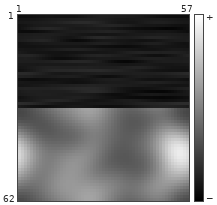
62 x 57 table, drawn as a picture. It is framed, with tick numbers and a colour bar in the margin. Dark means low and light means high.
It is made of 2 by 1 panels. Panel 1,1: very low, streaked across, faint in contrast. Panel 2,1: middling, smooth, strong in contrast.
